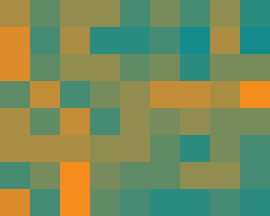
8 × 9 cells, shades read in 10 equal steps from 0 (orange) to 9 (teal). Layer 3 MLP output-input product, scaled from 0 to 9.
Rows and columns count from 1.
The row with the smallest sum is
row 4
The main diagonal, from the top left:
3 7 4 5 4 6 4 7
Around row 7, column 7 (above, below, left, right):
8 8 6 4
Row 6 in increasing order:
3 3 3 4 4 5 6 7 8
